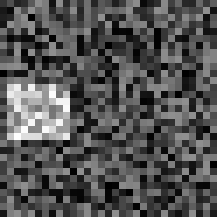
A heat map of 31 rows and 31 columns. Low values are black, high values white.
Odd patch: higher, in the middle left. Ninth with the highest average: middle left. Mirror symmetry: none. Average level on the scale: 30%. Stripes: none.
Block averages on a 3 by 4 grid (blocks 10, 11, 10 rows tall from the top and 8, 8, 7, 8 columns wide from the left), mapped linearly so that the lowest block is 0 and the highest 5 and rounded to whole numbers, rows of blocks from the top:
1101 | 5211 | 1010
